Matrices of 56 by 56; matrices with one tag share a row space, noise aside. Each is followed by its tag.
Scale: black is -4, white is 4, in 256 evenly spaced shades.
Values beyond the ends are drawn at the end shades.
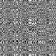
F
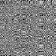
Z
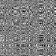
Z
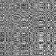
Z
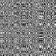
Z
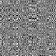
F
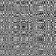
Z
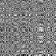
Z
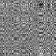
Z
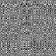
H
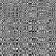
F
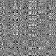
F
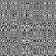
H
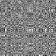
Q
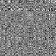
Q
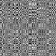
F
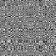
Q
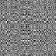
H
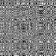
Z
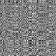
F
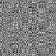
F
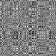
F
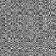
Q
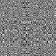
H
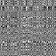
H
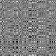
F
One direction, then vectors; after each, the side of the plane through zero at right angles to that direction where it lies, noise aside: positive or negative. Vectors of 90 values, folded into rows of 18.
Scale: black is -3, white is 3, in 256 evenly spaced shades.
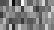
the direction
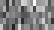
positive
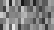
negative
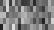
negative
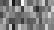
positive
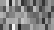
negative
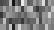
positive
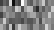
positive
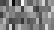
positive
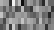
negative
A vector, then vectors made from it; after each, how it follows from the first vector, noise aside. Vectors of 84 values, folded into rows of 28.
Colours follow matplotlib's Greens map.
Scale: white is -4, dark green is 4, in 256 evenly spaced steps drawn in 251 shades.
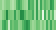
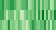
negated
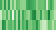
reversed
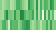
copied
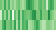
reversed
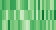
negated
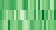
negated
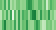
reversed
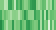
wrapped around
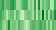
negated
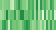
copied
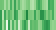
wrapped around
